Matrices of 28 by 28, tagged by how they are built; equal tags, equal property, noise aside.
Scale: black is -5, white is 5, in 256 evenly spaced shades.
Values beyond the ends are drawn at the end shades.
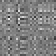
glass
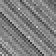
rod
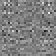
glass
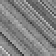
rod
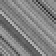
rod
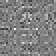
glass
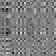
glass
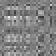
glass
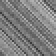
rod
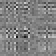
glass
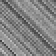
rod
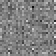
glass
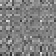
glass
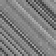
rod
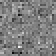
glass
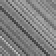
rod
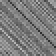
rod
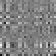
glass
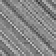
rod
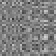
glass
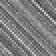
rod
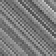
rod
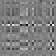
glass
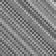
rod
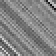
rod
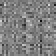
glass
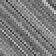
rod
